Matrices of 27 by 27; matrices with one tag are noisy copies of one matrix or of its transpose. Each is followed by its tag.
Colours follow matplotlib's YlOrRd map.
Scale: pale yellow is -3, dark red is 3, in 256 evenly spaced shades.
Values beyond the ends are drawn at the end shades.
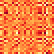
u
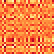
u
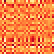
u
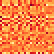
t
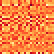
t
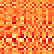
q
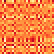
u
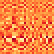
q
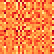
t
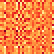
t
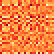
t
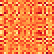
u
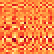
q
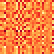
t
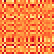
u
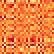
u
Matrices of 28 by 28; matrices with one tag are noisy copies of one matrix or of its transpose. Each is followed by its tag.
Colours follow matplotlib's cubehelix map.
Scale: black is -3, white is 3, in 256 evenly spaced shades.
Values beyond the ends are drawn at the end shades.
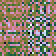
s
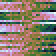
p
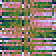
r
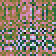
s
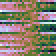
p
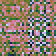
s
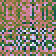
s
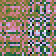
s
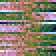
p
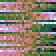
p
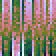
p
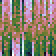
p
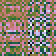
s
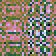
s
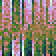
p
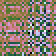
s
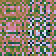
s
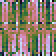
r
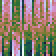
p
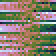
p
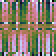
r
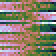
p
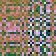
s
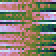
p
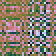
s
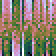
p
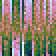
p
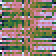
r
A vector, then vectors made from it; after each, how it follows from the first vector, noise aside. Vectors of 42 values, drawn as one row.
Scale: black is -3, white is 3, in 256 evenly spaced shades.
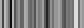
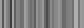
shrunk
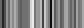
wrapped around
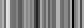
reversed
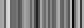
reversed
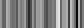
wrapped around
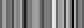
wrapped around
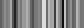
wrapped around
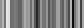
reversed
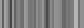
shrunk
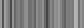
shrunk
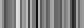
wrapped around
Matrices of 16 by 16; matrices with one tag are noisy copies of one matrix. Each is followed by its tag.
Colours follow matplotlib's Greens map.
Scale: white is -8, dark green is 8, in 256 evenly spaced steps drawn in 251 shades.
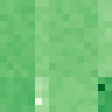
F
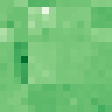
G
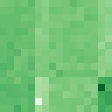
F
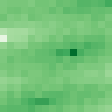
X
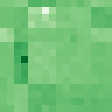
G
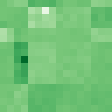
G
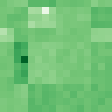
G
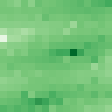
X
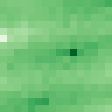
X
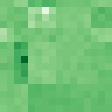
G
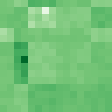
G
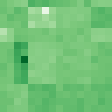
G
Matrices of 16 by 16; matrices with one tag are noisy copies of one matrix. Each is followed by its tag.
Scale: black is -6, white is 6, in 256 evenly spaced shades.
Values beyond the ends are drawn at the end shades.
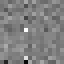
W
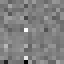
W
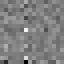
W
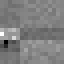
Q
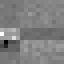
Q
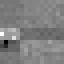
Q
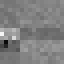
Q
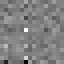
W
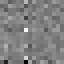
W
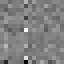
W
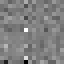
W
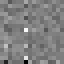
W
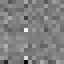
W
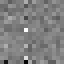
W
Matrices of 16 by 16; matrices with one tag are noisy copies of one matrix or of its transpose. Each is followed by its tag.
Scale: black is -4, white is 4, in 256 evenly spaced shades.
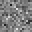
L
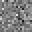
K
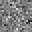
L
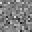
K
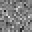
L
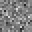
L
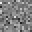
K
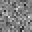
L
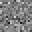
K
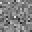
K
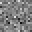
K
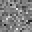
L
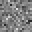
L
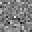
K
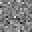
K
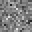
L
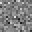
K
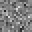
L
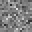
L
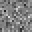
L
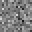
K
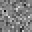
L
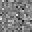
K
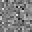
K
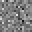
K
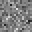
L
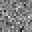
L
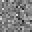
K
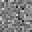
K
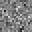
L
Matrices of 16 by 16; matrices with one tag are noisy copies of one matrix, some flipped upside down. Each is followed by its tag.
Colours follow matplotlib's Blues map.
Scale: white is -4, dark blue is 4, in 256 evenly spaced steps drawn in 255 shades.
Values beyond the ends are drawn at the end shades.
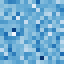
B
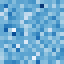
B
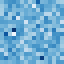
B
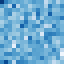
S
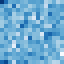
S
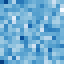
S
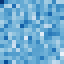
S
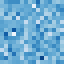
B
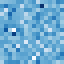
B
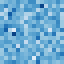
B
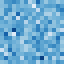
B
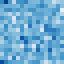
S
